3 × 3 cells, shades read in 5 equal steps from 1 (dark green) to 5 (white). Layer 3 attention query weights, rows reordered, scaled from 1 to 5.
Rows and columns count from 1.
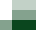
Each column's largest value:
5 4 4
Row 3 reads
3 1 1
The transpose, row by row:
5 5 3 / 4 3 1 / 4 3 1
